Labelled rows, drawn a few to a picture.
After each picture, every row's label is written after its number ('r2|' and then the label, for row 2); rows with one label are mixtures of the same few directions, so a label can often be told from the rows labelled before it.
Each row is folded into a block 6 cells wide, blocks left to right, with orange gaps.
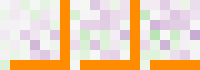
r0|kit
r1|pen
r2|pen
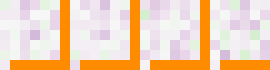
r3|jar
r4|jar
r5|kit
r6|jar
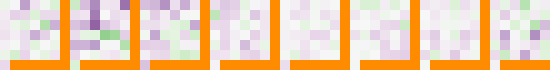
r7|jar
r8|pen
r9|kit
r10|kit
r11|jar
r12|kit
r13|jar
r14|jar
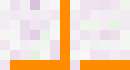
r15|jar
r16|jar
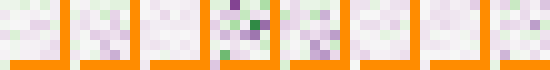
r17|kit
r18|kit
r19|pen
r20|jar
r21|kit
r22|jar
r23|pen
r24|jar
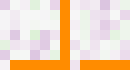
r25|jar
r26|jar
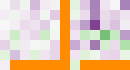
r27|jar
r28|pen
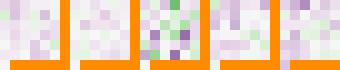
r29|kit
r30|pen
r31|jar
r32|pen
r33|kit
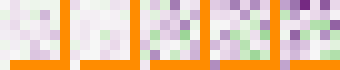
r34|kit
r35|jar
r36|jar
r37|kit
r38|kit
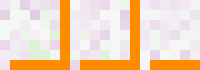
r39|kit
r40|jar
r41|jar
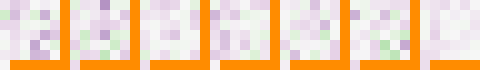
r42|kit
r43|jar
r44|jar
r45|pen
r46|jar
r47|kit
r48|kit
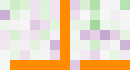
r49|kit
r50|pen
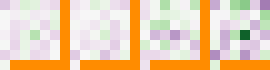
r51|jar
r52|jar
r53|pen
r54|jar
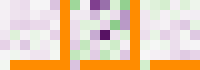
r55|pen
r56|jar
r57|kit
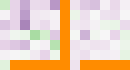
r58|pen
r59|kit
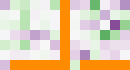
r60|pen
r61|jar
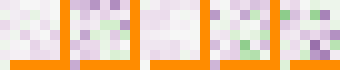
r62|kit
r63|kit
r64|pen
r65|kit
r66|kit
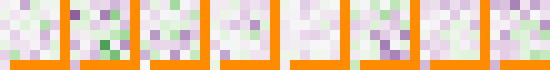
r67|jar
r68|kit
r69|jar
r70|jar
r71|jar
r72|kit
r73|kit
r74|kit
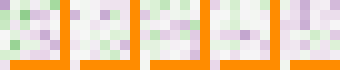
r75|pen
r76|kit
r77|kit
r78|pen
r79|pen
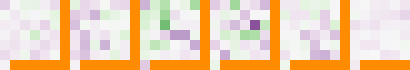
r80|jar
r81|pen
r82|pen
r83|jar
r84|kit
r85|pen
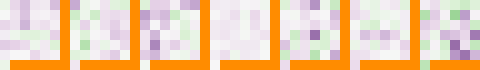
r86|pen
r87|pen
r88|pen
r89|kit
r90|jar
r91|pen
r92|kit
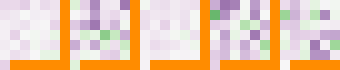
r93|kit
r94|pen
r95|pen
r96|kit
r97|kit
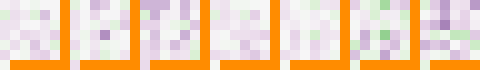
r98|kit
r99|jar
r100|kit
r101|kit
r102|jar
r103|jar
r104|pen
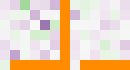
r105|jar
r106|kit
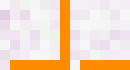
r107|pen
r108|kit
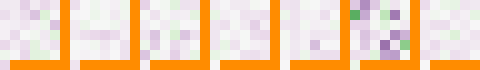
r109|kit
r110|pen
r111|jar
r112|pen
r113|kit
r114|kit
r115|jar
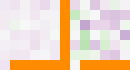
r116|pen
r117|pen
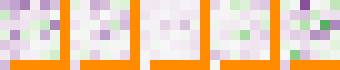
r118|kit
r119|jar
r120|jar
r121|jar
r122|jar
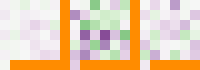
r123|kit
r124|pen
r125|jar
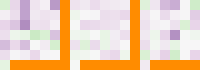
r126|pen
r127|pen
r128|jar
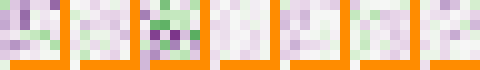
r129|pen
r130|pen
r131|pen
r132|jar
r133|pen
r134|pen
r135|jar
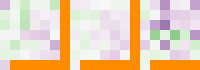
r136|pen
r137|pen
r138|pen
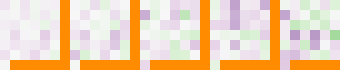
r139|jar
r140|jar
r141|kit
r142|pen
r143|pen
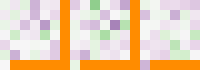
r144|jar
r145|jar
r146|kit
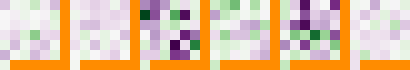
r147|jar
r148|pen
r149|kit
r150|kit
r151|pen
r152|jar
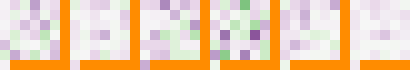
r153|jar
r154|jar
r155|kit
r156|jar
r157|pen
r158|jar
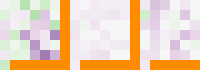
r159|kit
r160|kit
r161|kit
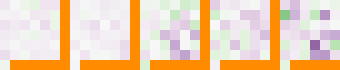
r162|jar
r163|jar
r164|kit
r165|pen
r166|kit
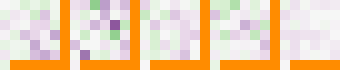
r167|kit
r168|jar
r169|pen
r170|kit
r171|pen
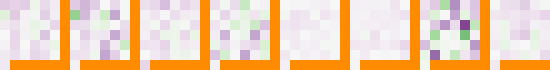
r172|kit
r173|kit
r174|kit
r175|jar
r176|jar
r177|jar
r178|jar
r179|jar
